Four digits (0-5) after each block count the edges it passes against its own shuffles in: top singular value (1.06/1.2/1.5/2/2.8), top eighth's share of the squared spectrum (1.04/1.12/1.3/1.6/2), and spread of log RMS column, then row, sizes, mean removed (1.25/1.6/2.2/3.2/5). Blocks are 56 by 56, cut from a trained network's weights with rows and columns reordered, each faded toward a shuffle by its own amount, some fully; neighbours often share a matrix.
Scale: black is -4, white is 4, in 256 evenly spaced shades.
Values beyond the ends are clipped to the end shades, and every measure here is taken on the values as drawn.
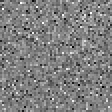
0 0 0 0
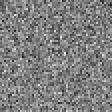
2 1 0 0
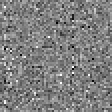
2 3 1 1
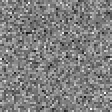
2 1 0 0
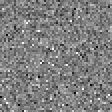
0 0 0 0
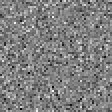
2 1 0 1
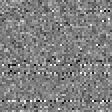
4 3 0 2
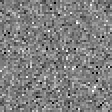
2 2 0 1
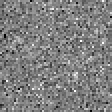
1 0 0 0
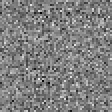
0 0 0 0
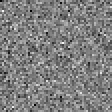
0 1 0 0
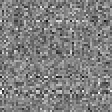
4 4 1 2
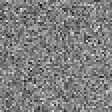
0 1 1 0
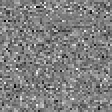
3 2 0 2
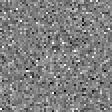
2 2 0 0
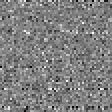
3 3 1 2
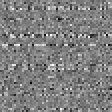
4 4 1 3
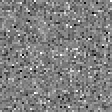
1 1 0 1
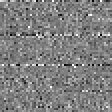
4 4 0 3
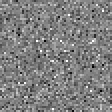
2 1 0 1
